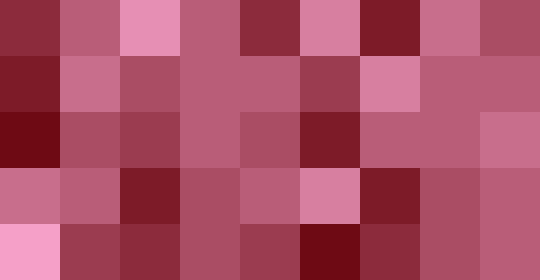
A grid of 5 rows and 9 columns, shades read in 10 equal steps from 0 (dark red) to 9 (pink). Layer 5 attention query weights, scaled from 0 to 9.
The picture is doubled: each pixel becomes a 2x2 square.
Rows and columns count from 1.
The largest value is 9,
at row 5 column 1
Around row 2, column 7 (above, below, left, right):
1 5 3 5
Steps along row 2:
up down up same down up down same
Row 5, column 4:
4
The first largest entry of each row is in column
3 7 9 6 1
